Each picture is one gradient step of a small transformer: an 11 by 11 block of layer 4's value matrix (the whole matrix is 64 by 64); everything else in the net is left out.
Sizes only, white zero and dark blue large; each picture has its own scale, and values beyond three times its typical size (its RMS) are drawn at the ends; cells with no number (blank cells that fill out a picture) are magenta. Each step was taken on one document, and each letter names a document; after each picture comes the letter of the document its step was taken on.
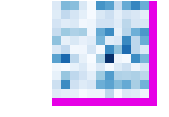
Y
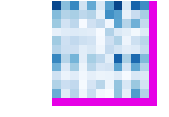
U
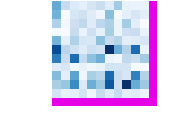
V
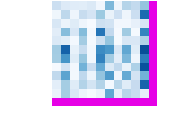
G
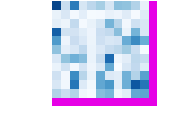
Y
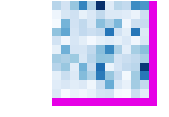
G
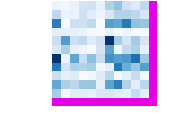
U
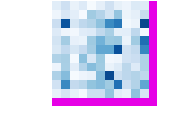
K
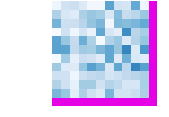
G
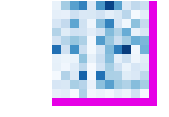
Y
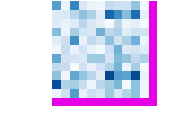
V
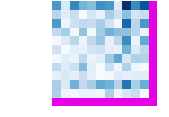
Y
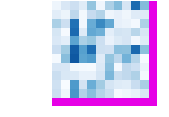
V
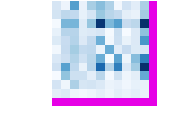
G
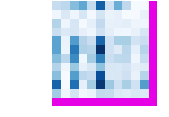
V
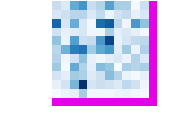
Y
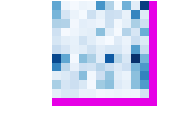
G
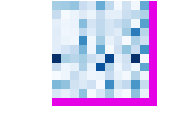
G
